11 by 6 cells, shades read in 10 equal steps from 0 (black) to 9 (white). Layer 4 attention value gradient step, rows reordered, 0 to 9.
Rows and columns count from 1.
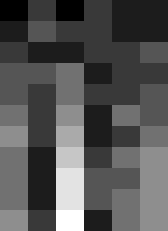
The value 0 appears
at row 1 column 1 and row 1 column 3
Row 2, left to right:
1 3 2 2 1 1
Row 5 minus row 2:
2 -1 2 0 1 2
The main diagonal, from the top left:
0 3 1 1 2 3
